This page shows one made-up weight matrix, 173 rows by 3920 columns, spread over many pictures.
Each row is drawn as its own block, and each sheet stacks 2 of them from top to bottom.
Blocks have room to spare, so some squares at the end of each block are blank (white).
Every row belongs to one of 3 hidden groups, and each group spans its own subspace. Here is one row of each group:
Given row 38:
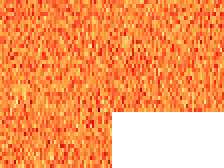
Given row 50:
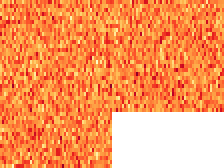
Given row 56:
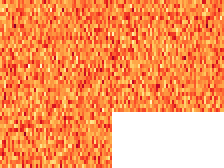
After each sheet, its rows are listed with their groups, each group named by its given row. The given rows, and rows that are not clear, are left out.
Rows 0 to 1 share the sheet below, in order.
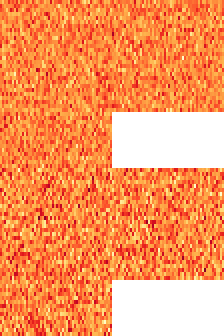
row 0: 56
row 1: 38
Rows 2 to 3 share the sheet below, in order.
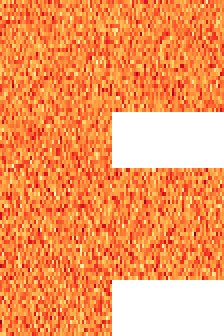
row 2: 50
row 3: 50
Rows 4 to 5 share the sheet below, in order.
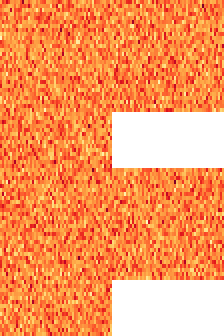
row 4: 38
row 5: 38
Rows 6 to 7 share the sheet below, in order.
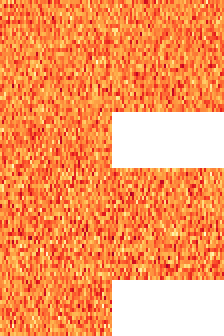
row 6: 50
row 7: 38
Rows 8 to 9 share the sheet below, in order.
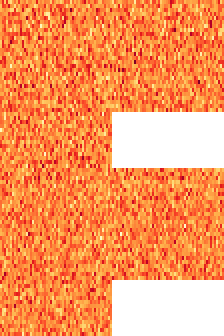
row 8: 56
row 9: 56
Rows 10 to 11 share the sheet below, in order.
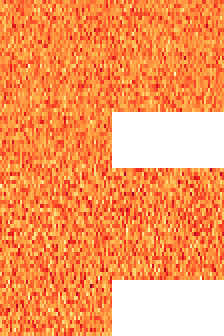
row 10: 56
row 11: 38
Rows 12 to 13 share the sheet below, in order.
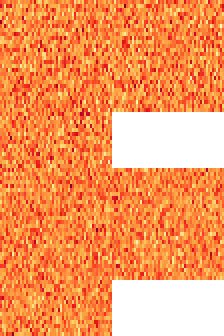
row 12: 38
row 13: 50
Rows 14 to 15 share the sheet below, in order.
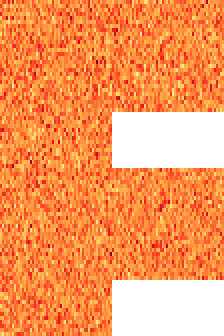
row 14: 50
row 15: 50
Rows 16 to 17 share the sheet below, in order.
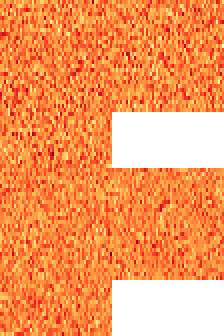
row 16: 38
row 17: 50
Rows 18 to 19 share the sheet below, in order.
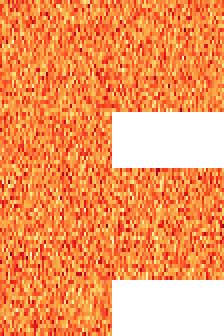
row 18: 56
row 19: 38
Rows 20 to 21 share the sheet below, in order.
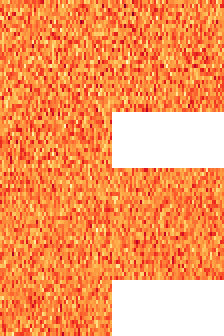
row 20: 38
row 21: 50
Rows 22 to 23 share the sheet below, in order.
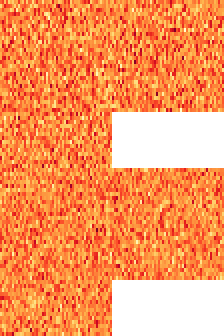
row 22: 56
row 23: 50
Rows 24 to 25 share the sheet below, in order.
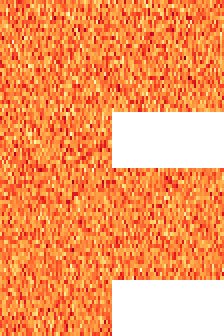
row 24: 56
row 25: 38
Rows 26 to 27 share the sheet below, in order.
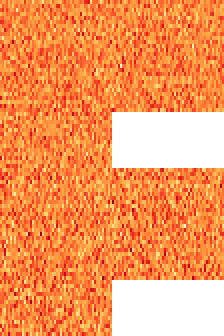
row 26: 56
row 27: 56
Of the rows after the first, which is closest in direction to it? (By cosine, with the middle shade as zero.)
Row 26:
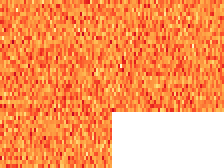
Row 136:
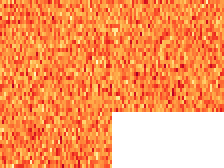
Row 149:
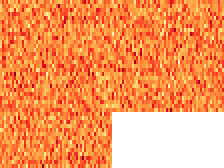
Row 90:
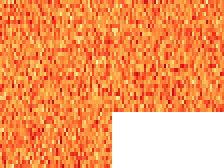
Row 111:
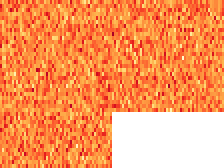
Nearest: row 149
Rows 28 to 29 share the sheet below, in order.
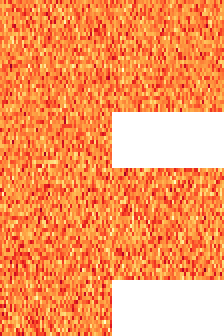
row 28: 56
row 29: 38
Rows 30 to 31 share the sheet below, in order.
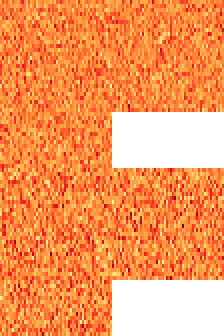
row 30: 50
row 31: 56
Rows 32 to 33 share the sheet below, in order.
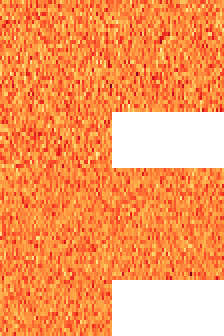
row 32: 50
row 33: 56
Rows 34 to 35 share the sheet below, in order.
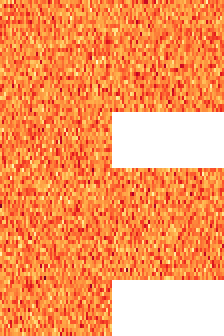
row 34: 50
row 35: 38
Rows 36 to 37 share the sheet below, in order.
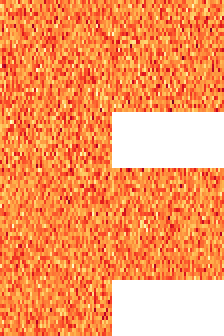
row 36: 56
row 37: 38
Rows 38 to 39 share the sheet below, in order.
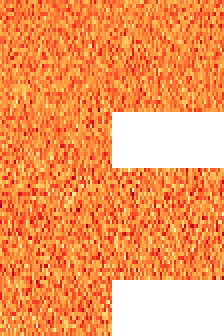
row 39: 38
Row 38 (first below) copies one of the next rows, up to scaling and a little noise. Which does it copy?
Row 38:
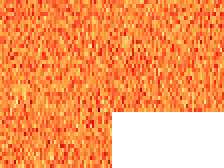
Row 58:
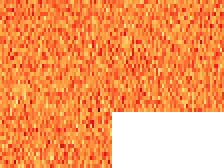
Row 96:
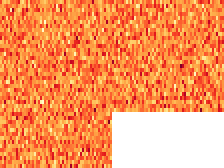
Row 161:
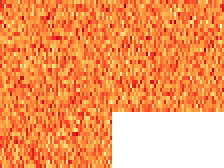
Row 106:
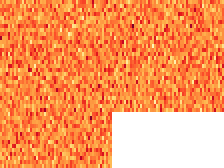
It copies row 58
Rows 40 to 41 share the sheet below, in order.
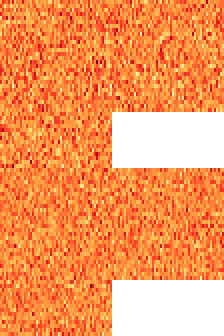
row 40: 50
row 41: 38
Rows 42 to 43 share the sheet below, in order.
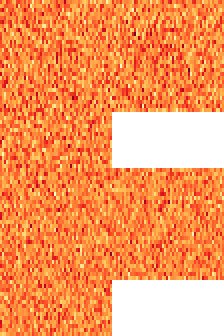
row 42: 56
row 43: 50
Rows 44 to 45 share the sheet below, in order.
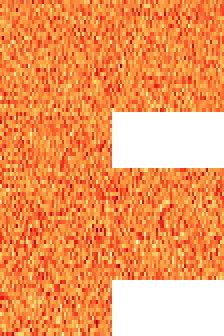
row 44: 56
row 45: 50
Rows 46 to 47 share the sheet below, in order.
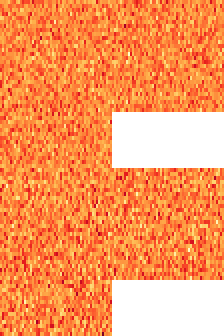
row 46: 38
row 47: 38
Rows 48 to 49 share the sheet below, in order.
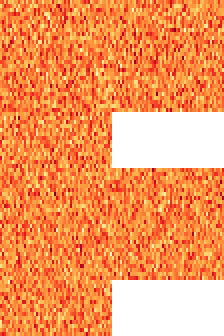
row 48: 56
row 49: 50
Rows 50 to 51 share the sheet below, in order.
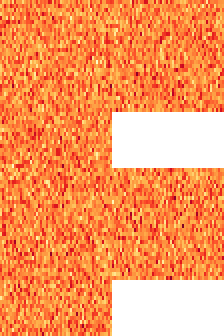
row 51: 56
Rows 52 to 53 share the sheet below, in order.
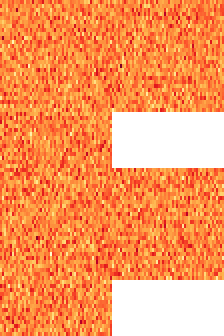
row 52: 56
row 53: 56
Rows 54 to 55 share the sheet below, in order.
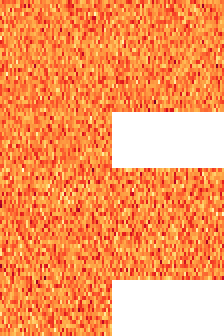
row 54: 38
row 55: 38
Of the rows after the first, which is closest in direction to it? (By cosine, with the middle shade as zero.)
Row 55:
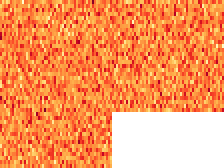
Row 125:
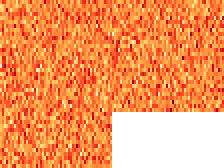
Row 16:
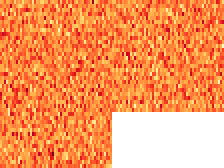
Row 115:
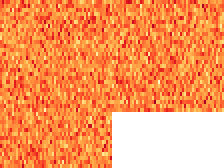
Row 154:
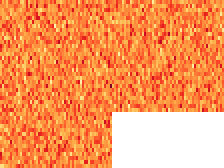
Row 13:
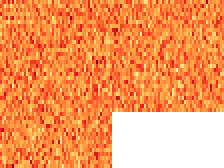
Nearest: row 16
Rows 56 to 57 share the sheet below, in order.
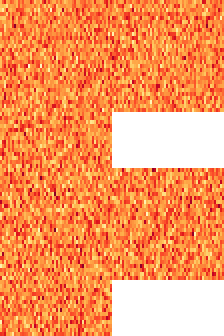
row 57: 50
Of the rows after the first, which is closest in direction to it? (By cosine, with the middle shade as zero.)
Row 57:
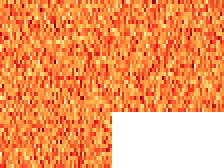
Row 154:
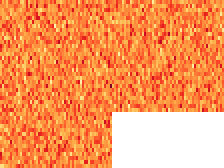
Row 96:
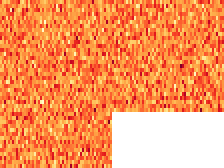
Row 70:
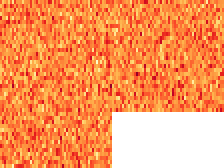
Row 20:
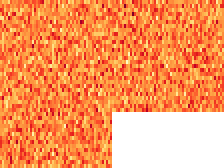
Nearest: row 70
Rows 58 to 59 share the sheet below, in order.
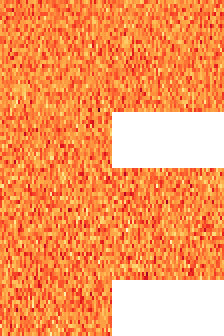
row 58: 38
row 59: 38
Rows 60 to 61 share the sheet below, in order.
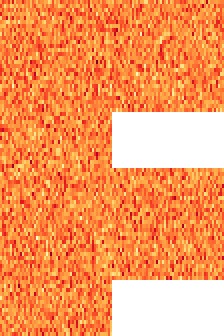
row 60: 50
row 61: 56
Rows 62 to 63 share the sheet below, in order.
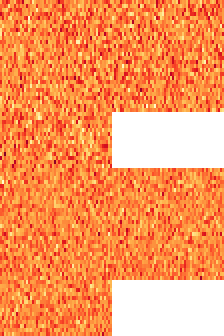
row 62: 38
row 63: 38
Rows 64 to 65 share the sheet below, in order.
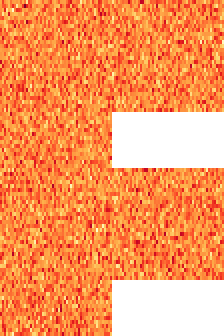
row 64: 38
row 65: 50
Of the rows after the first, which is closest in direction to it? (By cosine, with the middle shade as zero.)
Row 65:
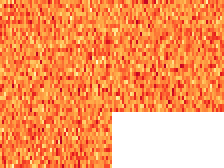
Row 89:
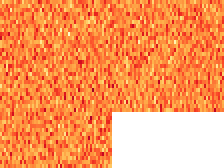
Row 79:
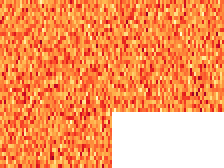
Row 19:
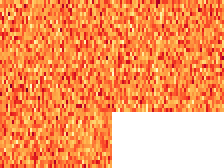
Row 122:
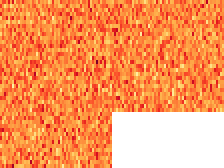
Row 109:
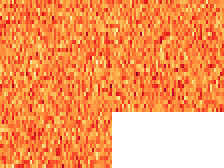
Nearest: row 109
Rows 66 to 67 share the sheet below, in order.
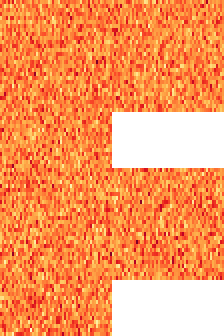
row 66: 50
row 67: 50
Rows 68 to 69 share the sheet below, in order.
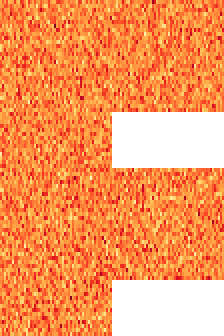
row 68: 50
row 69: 56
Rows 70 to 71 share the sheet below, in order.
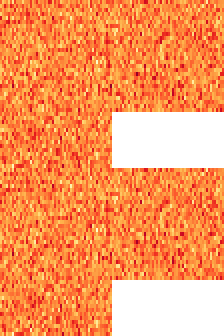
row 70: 50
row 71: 50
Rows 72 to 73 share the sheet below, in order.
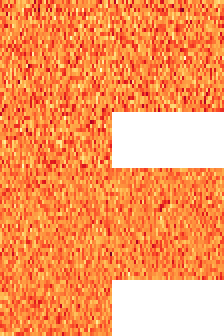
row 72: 56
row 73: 50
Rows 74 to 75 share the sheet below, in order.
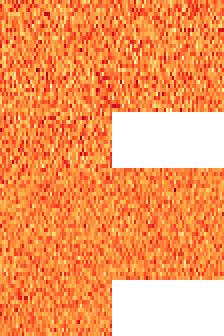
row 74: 56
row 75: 38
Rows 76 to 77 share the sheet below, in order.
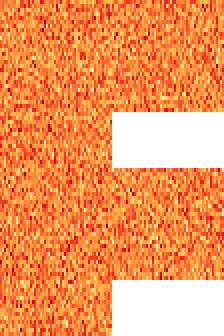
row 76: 38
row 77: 38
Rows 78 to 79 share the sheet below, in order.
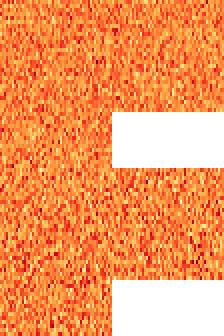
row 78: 50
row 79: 38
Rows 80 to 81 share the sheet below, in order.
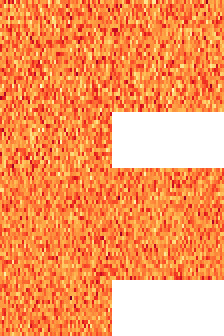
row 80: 50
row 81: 56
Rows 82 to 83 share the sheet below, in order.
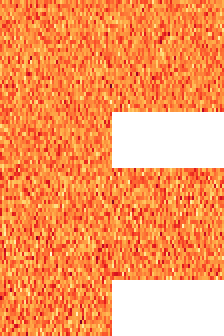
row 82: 50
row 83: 56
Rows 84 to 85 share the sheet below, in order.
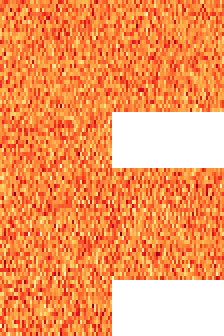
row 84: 38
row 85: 56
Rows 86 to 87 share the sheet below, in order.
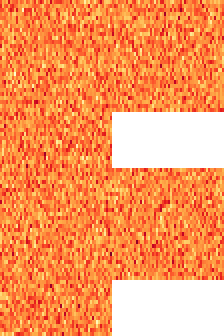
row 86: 56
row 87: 50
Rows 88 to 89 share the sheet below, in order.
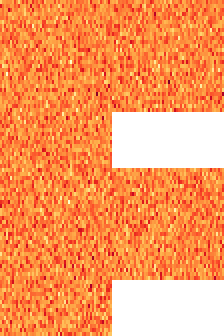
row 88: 56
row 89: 38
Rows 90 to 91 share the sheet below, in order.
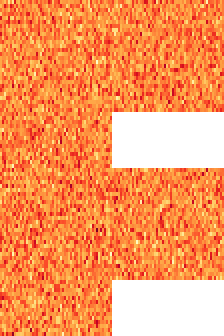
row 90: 50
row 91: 50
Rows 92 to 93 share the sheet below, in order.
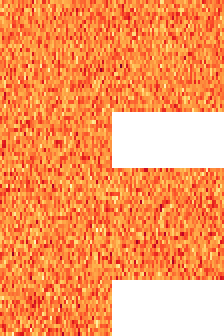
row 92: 56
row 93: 50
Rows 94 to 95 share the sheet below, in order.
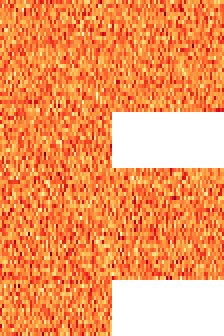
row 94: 56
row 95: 56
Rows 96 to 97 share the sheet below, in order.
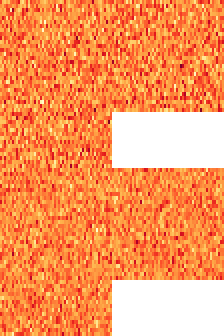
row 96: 38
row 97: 50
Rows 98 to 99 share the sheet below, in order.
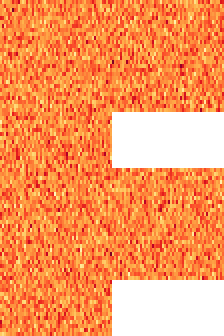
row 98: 38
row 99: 50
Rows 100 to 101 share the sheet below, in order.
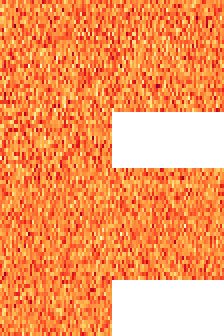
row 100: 56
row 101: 56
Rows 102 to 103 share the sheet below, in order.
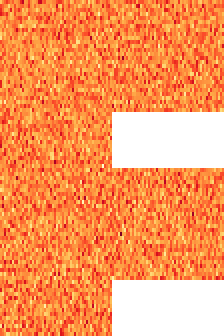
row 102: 38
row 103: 56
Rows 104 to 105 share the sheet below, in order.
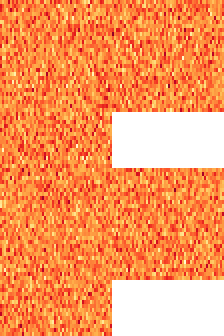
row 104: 56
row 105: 38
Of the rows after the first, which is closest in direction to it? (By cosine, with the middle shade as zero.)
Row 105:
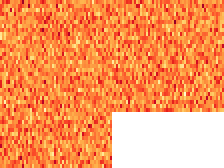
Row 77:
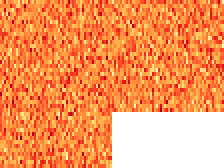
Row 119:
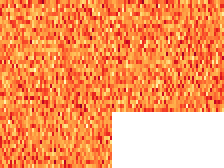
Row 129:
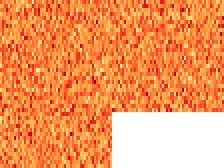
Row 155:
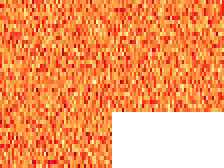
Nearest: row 119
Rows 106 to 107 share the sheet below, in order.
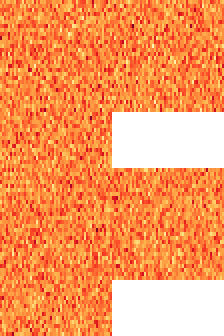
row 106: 38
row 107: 50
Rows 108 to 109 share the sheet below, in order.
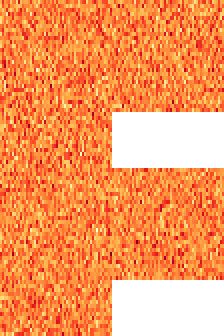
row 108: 56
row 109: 50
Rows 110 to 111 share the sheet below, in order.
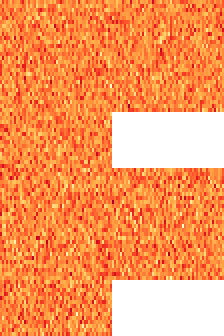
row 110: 50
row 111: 56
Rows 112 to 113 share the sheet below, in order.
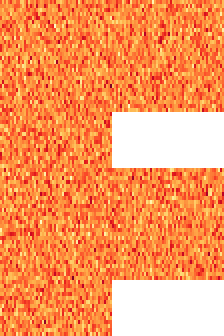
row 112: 50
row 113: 56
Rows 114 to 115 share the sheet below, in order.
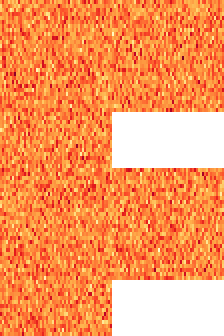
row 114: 56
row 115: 38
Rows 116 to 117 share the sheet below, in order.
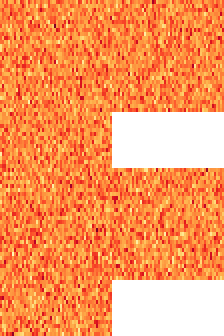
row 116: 50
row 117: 50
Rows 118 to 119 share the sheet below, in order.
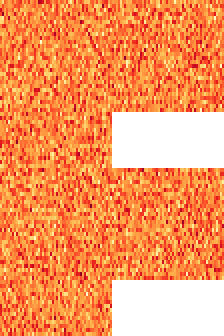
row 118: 38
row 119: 38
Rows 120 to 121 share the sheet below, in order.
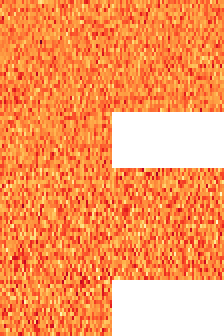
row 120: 38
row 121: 38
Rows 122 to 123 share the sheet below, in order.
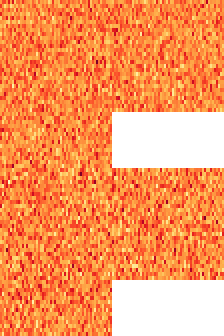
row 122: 50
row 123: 38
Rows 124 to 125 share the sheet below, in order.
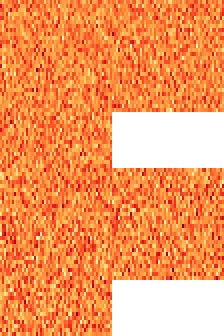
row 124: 56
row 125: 56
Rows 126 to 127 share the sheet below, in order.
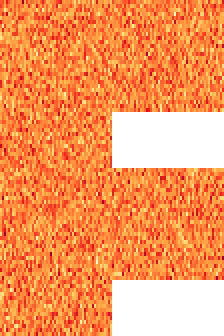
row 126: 38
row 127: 56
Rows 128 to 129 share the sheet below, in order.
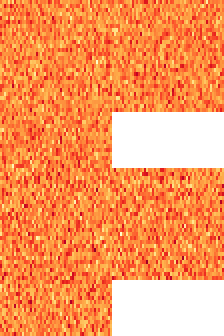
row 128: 50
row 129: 56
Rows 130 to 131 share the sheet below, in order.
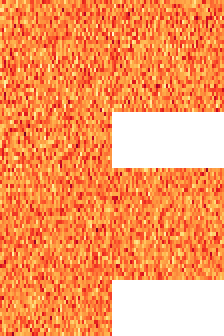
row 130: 56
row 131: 50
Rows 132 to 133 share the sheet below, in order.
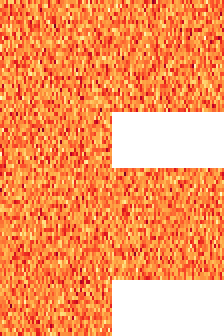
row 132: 50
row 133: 38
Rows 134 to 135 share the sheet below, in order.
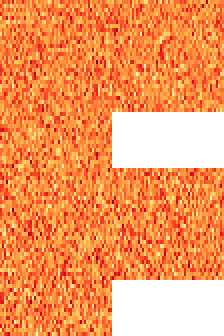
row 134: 50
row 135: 56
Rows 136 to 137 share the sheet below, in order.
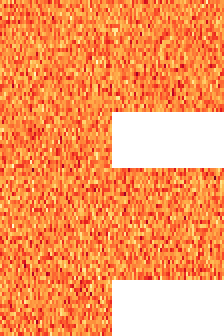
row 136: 50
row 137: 38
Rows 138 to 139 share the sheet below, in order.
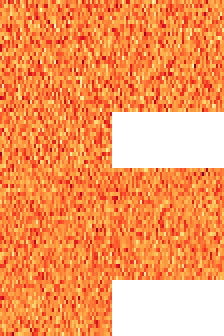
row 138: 50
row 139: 50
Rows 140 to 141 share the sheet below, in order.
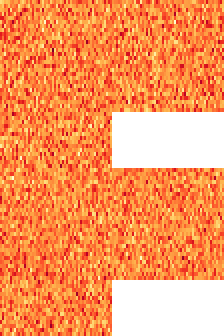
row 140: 38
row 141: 38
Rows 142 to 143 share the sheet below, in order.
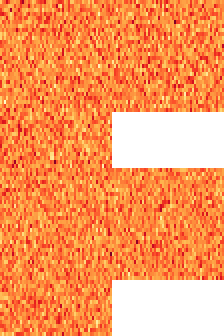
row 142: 38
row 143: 50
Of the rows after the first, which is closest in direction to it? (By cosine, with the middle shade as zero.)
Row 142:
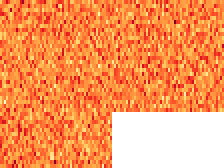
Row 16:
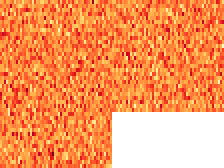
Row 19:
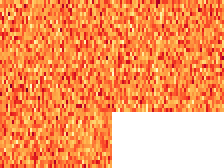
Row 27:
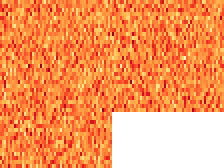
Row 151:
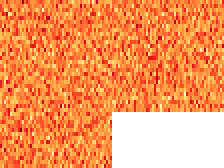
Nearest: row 151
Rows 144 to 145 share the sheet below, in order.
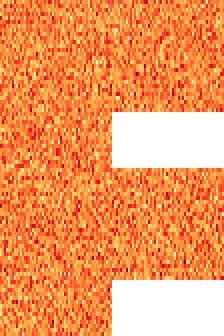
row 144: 50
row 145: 38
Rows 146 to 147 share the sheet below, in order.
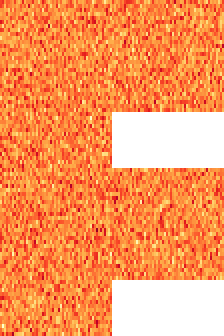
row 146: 38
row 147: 50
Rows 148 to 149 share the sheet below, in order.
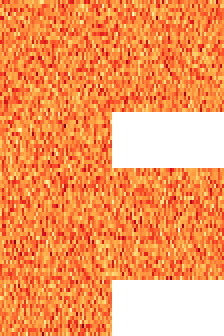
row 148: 38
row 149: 56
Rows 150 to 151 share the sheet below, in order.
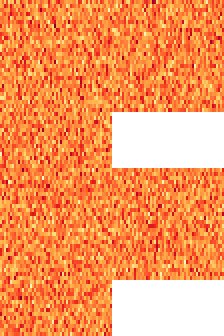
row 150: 50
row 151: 38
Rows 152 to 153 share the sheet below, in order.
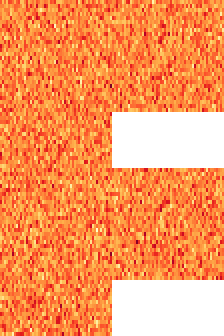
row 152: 50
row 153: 50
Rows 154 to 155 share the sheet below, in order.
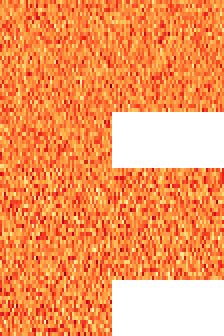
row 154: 50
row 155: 56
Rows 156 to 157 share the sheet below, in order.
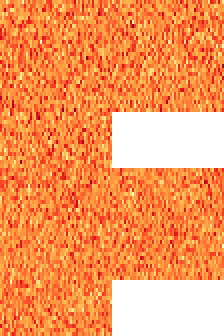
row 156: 38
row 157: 38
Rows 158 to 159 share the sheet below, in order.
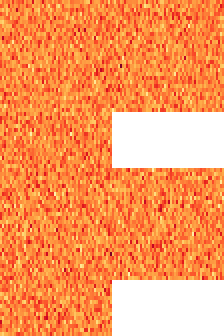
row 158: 56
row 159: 50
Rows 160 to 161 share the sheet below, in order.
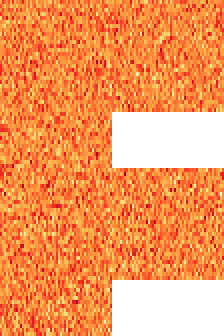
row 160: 50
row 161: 38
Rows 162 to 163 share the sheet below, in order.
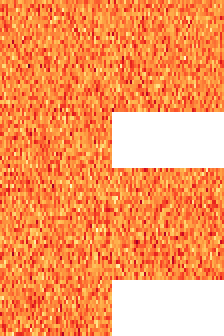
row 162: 56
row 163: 50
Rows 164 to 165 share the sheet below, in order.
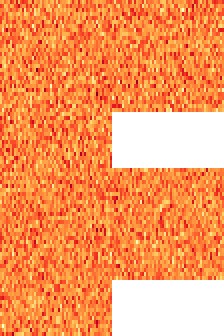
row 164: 56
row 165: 50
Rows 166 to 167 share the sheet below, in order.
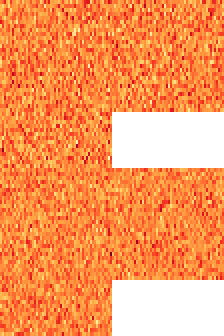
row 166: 56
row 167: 50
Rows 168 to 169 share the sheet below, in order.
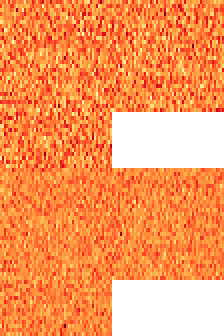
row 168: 56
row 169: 56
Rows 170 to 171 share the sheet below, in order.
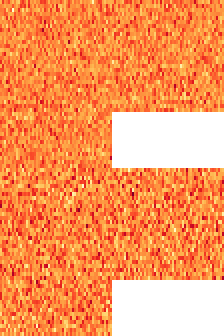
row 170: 38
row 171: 38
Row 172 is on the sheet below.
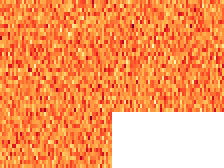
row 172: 38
